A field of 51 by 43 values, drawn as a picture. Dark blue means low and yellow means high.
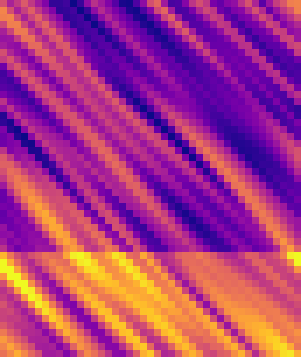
Overall the values sit about 40% of the way up the scale. Streaks slant down to the right. The bottom part is higher, past a seam about 70% of the way down.
